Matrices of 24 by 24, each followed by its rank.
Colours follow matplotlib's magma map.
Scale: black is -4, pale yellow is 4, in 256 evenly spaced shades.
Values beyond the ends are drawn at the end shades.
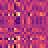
two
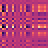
one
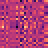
two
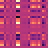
one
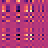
one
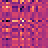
two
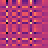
one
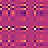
one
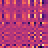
two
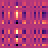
one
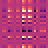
one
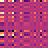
one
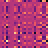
two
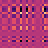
one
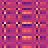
one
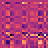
two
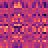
two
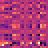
two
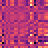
two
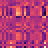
two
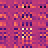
two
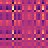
one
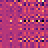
two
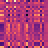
two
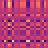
one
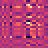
two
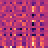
two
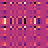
one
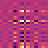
one
